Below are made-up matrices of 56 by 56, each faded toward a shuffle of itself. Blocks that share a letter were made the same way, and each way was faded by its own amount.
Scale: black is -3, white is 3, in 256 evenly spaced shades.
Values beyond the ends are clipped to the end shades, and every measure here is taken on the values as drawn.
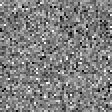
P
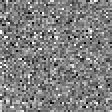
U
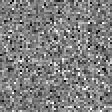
U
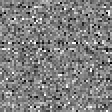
U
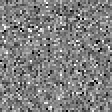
U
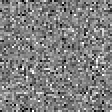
U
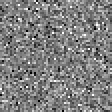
P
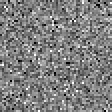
P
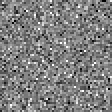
P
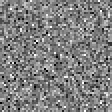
P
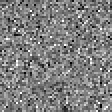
P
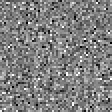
P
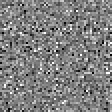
U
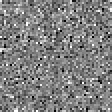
U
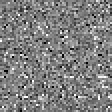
U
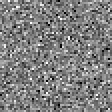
P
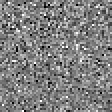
U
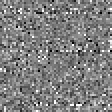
U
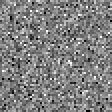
P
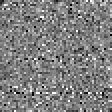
U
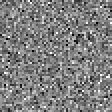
P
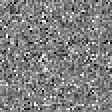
U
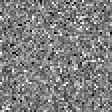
P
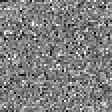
U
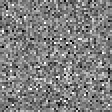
U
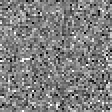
U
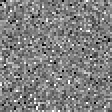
P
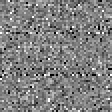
U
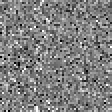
P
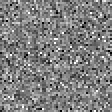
P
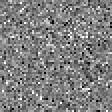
U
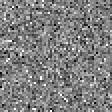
P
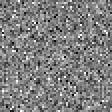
P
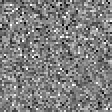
P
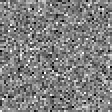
P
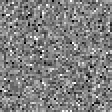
P
